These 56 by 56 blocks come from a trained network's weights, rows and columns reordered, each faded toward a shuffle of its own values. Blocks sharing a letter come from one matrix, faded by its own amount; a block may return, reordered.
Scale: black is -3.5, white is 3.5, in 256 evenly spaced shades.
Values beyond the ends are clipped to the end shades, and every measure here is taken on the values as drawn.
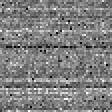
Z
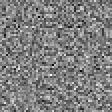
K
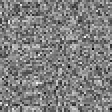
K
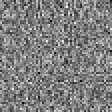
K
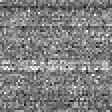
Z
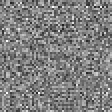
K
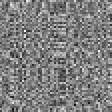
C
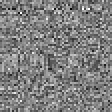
K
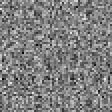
K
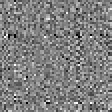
C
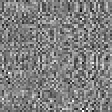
C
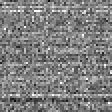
Z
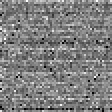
Z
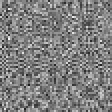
C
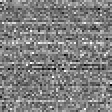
Z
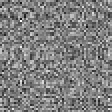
C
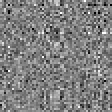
C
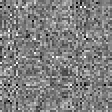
C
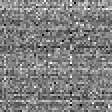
Z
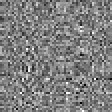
C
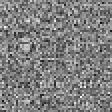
K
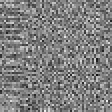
C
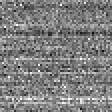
Z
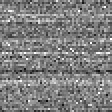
Z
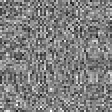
C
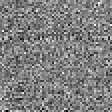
K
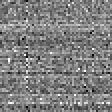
Z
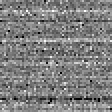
Z
